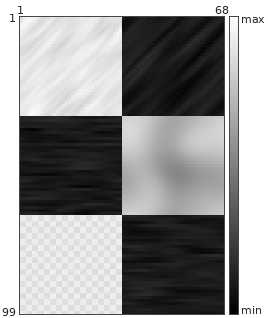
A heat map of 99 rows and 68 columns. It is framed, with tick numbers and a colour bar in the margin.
The table splits into 3 rows of 2 panels. Panel 1,1: very high, slanting up to the right, faint in contrast. Panel 1,2: very low, slanting up to the right, faint in contrast. Panel 2,1: very low, streaked across, faint in contrast. Panel 2,2: high, smooth. Panel 3,1: very high, checkered, faint in contrast. Panel 3,2: very low, streaked across, faint in contrast.
